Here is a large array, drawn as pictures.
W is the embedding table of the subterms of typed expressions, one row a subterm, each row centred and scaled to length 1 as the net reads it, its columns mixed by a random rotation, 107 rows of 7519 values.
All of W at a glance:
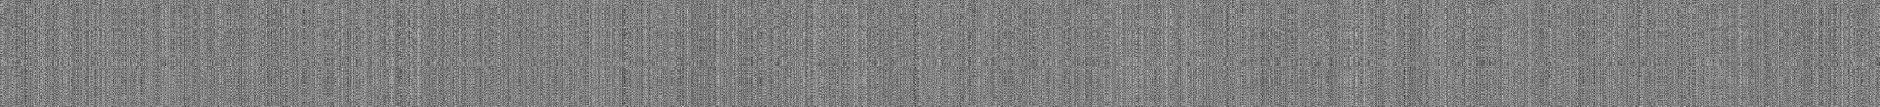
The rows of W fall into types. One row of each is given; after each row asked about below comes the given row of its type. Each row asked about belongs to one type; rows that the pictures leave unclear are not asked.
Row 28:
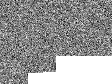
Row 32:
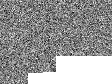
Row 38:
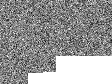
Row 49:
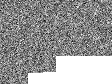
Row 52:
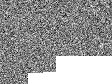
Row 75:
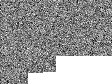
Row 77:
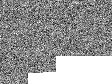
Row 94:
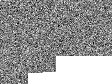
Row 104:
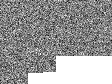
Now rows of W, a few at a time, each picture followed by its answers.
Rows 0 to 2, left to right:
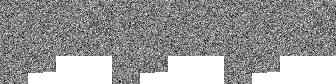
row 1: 75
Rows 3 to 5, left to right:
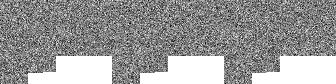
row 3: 104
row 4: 94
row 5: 32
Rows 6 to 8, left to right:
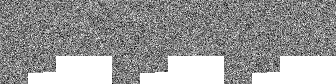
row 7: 32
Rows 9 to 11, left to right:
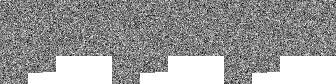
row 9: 94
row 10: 75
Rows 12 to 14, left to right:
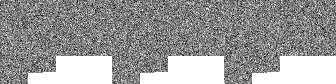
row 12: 75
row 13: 49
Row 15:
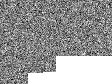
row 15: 52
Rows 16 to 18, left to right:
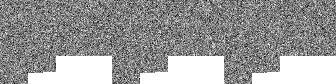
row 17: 52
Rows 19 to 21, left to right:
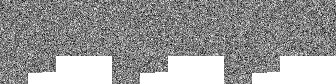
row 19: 49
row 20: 75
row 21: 77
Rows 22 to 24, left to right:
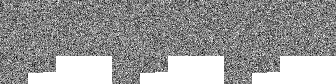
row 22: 77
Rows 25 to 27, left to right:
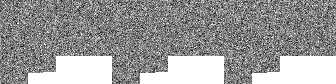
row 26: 75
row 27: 104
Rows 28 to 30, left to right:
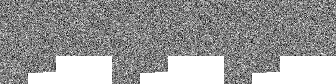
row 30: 94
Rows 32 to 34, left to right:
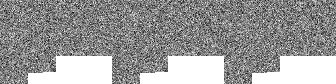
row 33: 32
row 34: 94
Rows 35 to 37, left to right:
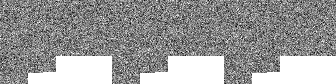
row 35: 77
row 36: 104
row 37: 32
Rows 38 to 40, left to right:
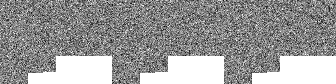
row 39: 104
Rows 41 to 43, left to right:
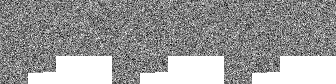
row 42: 38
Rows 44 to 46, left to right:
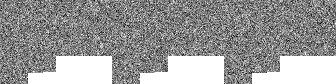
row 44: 52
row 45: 32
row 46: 104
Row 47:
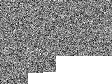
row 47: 104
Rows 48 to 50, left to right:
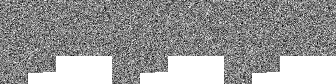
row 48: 104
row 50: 94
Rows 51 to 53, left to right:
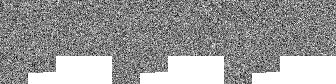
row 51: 77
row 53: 94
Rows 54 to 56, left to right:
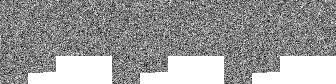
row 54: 77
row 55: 77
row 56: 49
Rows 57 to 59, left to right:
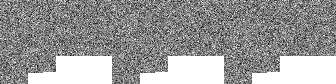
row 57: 104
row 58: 38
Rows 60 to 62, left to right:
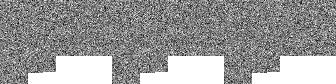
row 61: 104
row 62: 75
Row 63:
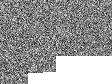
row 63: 104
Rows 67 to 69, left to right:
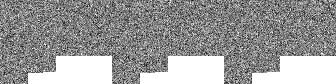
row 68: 77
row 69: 52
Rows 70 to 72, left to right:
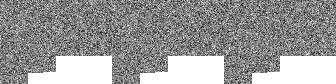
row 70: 38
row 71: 38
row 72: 52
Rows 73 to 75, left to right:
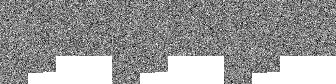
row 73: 38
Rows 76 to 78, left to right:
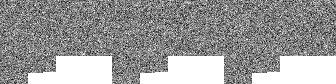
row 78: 38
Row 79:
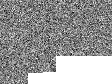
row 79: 32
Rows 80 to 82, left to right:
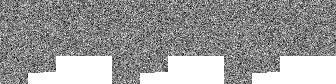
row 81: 32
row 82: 38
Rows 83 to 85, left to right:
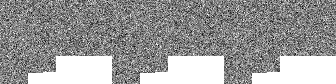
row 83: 38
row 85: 32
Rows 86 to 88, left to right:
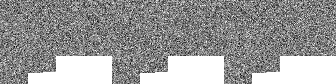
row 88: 94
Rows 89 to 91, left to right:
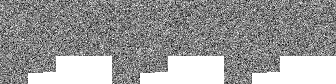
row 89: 38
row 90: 77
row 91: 38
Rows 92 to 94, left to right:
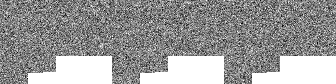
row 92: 52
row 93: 77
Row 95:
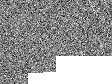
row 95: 52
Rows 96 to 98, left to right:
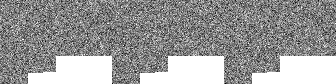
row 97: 52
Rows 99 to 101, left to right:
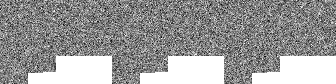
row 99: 28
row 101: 49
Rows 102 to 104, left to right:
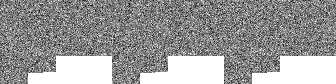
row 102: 75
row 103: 77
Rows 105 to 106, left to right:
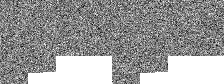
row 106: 28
